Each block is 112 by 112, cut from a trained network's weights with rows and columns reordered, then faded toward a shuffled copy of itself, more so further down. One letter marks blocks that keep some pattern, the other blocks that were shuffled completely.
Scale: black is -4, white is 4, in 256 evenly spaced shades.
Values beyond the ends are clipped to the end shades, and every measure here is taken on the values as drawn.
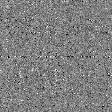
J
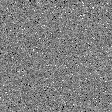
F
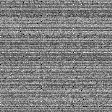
J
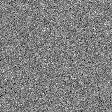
F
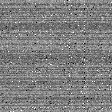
J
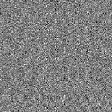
J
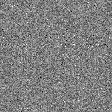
J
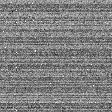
J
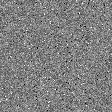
F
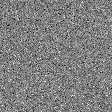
F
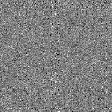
J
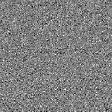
J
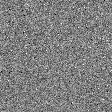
F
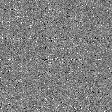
J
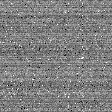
J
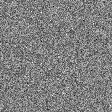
F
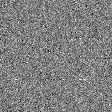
J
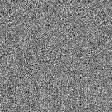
J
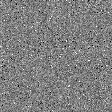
J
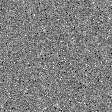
F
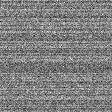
J
